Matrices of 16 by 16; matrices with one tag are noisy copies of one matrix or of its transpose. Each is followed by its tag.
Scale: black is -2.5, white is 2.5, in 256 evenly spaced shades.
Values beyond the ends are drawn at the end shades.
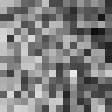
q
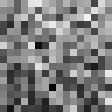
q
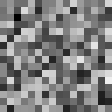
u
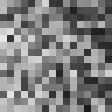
q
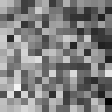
q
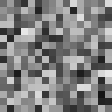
u
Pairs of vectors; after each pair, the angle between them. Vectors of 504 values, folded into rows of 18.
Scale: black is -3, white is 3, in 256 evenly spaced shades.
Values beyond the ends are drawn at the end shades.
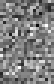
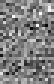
nearly opposite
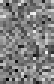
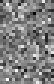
nearly opposite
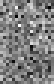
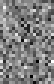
orthogonal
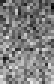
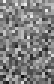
partly opposed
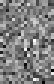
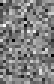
partly aligned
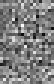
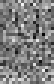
nearly parallel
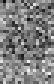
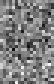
partly aligned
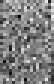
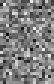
orthogonal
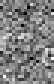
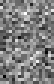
nearly opposite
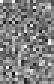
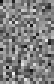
nearly opposite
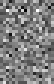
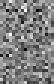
nearly opposite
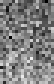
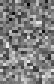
partly aligned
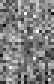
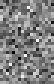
orthogonal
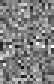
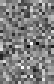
nearly opposite
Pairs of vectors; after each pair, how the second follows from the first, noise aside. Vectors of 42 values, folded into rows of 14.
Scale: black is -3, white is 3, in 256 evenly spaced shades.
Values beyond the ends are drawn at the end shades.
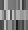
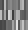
sign-scrambled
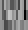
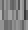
shrunk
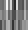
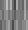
shrunk
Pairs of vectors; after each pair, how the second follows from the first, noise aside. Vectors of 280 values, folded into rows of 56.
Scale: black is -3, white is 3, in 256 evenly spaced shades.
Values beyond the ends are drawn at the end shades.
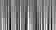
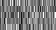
shuffled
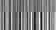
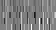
partly zeroed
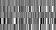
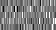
shuffled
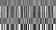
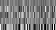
sign-scrambled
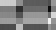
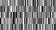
shuffled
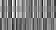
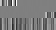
partly zeroed
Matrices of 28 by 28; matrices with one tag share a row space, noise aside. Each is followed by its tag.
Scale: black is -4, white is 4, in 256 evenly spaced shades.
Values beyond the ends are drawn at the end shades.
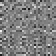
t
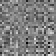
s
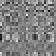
s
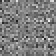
s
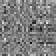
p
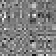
p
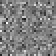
t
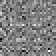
t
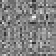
p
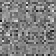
s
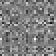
s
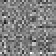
p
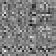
p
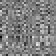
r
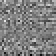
p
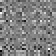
t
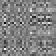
p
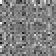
t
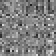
s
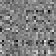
s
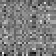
p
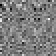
t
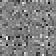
r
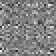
s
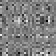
r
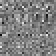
r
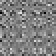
t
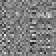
p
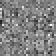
s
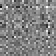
r
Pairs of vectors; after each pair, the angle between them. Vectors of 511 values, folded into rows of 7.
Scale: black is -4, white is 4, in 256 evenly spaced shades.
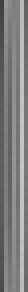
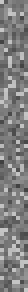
orthogonal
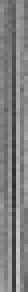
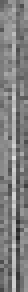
nearly opposite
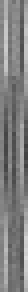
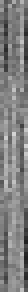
nearly opposite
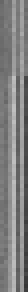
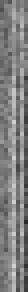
nearly parallel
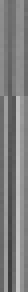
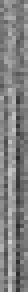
nearly opposite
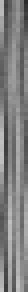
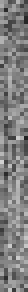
partly aligned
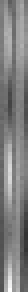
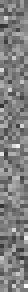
orthogonal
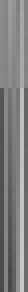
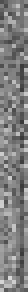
partly opposed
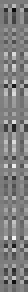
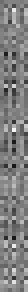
nearly opposite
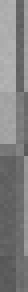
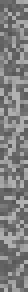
orthogonal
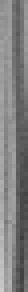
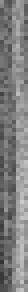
nearly opposite
